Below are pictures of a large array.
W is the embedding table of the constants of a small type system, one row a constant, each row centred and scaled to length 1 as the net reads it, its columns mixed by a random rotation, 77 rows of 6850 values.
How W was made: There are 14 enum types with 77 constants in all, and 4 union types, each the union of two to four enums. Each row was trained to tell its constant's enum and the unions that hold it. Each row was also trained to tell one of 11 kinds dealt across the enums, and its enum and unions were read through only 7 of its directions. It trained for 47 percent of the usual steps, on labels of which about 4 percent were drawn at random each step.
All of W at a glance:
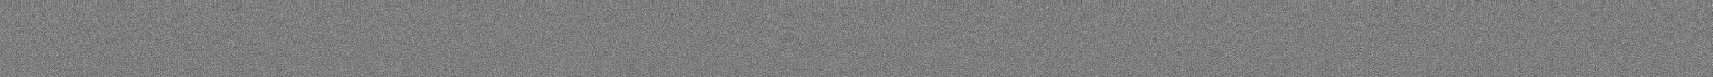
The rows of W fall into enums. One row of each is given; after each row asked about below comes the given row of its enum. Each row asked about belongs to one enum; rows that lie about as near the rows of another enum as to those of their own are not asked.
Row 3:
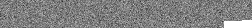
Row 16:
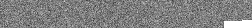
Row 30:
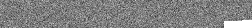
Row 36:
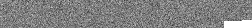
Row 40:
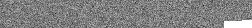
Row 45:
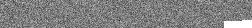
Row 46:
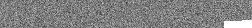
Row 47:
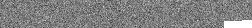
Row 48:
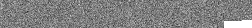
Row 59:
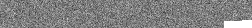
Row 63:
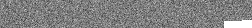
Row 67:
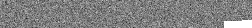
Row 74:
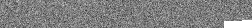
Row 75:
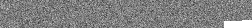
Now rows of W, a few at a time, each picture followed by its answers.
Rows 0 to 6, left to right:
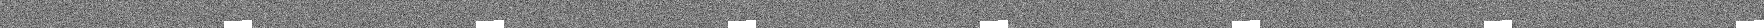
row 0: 59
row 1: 59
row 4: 59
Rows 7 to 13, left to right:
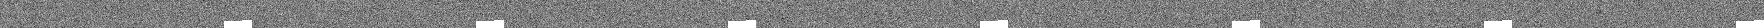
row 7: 3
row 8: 63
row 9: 67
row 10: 67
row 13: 36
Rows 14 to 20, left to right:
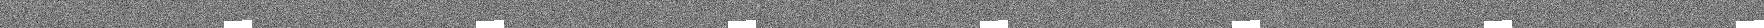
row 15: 36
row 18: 75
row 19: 16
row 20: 75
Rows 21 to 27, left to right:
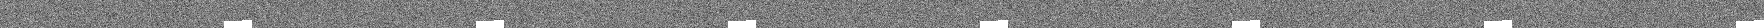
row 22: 59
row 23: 45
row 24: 3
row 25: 47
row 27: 36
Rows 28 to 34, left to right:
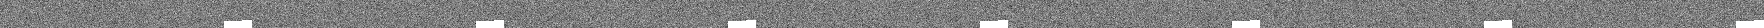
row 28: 16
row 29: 36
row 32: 47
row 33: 59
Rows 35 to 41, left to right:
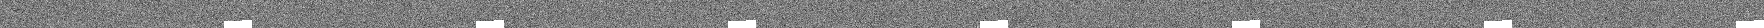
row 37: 63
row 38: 16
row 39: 63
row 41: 16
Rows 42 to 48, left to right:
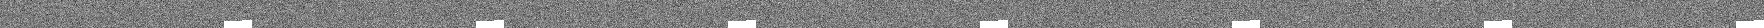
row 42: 40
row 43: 3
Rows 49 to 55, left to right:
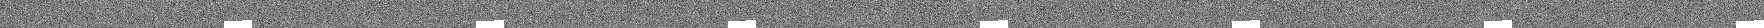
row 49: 47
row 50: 45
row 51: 48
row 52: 75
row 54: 30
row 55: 75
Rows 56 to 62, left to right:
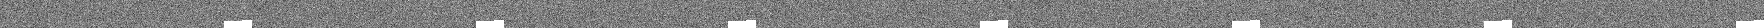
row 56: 3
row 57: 47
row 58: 36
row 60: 47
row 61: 75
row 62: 67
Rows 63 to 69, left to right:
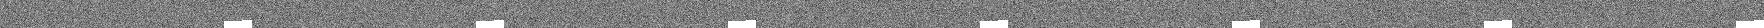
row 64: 3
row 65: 67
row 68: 74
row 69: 45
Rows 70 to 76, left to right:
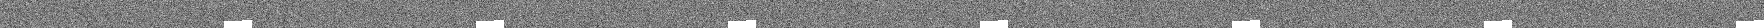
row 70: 45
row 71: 67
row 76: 45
